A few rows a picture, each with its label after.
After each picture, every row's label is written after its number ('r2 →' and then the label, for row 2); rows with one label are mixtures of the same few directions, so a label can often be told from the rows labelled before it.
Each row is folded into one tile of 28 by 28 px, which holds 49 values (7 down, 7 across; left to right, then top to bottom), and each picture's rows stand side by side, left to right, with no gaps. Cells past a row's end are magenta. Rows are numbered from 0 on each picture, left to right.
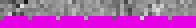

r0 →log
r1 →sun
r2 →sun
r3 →sun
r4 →sun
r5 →sun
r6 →sun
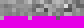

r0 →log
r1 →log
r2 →sun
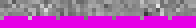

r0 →sun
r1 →sun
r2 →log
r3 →log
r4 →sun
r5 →log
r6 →sun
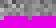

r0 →sun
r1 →log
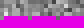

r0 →log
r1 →log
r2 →sun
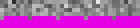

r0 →sun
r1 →log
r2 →sun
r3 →sun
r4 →sun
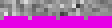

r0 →log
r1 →log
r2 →log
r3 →sun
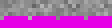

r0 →sun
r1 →sun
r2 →sun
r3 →log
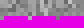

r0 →sun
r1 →sun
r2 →sun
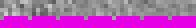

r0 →log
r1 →log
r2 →sun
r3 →log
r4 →sun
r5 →sun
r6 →log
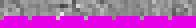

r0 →log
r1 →log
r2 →log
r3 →sun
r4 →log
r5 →sun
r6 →log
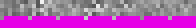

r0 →log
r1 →sun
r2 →sun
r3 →sun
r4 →sun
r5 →log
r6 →sun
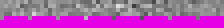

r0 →log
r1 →log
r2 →log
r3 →sun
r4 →log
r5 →log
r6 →log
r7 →log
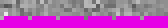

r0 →log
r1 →sun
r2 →sun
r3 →sun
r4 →log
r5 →log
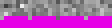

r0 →log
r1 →log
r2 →log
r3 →sun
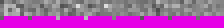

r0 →log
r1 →sun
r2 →log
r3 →log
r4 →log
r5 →sun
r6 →log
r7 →sun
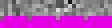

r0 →sun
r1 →log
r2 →sun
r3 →log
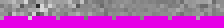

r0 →log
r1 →sun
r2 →log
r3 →log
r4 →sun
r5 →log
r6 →sun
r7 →log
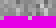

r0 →sun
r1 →sun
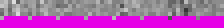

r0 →sun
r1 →sun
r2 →sun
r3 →log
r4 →sun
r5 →sun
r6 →sun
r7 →sun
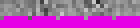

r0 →log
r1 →sun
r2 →log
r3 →sun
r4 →log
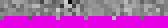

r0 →sun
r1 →log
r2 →sun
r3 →log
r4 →sun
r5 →log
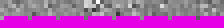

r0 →sun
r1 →log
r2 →log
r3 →sun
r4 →log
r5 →log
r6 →sun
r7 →log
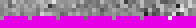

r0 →sun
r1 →log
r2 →log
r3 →sun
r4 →sun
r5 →log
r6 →sun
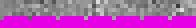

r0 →log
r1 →log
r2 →sun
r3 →sun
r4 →sun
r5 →sun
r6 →sun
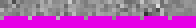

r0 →sun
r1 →sun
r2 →sun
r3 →log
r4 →sun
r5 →log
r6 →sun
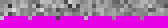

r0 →sun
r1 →sun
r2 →sun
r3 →sun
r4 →sun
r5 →sun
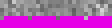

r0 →sun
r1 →sun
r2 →sun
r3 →sun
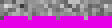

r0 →log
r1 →log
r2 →sun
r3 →log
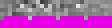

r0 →log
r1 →sun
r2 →log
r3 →log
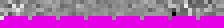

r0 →sun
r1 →sun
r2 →log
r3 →sun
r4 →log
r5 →sun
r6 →log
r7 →sun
